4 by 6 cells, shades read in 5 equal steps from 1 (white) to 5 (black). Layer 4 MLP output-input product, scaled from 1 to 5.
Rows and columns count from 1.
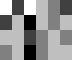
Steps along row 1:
up down up up up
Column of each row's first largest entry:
2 3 3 3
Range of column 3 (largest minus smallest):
4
